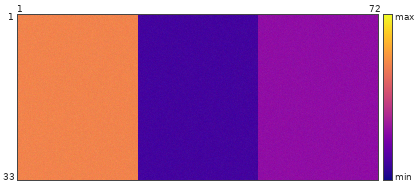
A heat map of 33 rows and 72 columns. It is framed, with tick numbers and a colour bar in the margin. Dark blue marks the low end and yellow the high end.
The table splits into one row of 3 panels. Panel 1,1: high, flat. Panel 1,2: very low, flat. Panel 1,3: low, flat.
